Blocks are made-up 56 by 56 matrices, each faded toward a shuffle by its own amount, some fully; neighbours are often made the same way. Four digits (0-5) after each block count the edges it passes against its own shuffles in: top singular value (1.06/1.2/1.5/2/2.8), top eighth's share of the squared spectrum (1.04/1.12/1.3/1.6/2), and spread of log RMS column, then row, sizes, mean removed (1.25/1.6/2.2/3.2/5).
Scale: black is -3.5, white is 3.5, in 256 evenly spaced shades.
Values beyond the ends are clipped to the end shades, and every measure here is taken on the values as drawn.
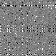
4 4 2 2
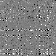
4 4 2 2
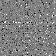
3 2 1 1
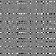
5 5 3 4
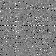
3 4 1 2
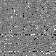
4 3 1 2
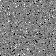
2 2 0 0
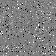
2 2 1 1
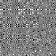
4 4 2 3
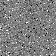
0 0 0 0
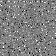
2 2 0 0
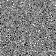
2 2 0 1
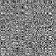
4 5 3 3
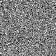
1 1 0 0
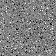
1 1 0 0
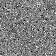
0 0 0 0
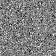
0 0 0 0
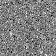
2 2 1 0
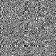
4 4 2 2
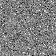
2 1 0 0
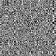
4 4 2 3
